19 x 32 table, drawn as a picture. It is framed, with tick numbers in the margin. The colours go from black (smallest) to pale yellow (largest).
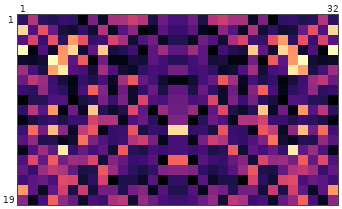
Most values sit low, with a long tail of high ones. There is no overall slope. Fine speckle covers the field. No row or column stands out. There are no regular stripes. Overall the values sit about 30% of the way up the scale. There is no seam. It is mirror symmetric from left to right.
